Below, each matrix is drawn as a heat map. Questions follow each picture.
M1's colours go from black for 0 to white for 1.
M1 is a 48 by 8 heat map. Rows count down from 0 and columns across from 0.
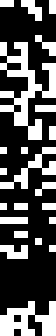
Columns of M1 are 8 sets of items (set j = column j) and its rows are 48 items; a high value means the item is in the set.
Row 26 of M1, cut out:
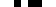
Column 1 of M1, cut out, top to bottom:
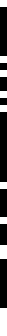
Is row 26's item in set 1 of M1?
yes
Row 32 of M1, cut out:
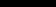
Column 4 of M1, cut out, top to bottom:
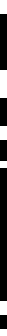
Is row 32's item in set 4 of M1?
no
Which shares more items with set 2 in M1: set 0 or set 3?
set 3
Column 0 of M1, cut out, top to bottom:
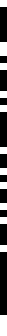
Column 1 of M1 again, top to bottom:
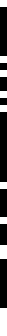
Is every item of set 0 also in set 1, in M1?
no
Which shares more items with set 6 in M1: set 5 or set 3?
set 3
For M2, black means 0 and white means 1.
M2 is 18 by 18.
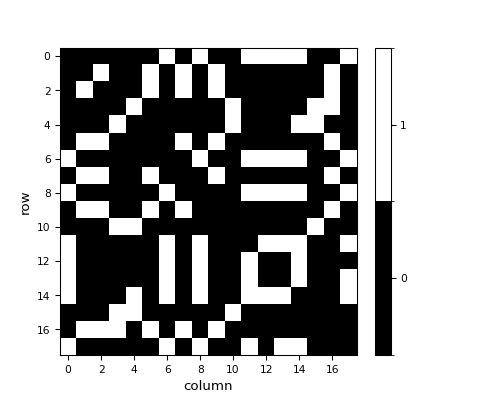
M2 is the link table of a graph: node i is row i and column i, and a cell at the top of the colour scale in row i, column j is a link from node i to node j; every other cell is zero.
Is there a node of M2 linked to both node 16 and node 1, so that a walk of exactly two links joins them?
yes
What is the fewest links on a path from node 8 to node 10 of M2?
3
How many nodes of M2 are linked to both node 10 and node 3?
2
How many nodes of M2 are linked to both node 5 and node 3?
1
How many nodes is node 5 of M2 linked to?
5
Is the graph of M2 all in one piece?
yes
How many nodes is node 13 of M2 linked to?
6
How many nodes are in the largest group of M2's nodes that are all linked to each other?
7
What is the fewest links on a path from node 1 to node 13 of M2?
5
